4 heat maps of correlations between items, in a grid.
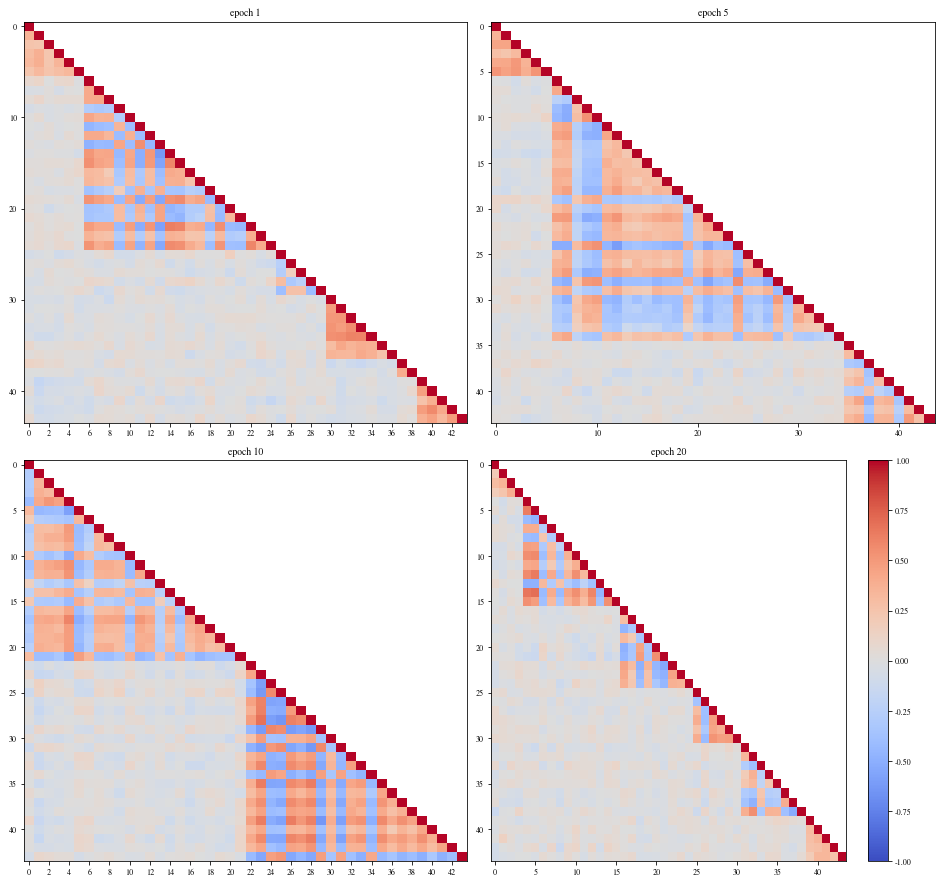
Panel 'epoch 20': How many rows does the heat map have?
44
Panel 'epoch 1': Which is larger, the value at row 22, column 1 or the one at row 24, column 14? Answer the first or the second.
the second
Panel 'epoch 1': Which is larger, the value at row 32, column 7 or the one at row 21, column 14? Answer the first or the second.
the first
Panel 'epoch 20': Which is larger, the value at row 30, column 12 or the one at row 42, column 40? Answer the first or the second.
the second
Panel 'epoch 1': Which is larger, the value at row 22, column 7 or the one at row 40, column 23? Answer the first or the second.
the first
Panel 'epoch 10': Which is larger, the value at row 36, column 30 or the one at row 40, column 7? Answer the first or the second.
the first
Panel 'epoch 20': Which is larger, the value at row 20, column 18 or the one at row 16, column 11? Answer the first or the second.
the first
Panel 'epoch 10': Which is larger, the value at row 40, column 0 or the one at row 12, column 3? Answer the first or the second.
the second
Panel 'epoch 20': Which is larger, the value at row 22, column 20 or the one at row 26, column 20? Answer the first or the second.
the second
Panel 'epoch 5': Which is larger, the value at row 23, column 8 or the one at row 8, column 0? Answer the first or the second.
the second
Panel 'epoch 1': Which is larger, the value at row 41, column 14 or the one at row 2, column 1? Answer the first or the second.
the second
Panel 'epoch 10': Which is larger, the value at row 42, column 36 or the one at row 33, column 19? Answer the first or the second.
the first
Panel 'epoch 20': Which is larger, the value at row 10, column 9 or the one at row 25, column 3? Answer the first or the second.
the first
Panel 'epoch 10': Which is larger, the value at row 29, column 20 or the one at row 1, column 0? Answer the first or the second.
the first
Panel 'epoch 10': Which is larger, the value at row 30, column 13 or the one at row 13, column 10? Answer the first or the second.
the second
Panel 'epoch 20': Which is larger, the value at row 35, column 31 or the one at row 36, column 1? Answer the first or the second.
the first
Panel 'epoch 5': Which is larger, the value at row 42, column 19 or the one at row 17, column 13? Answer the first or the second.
the second
